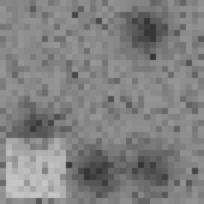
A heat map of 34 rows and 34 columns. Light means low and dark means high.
Stripes: none. Odd rows or columns: none. Ninth with the lowest average: bottom left. Bumps: four. Odd patch: lower, in the bottom left.
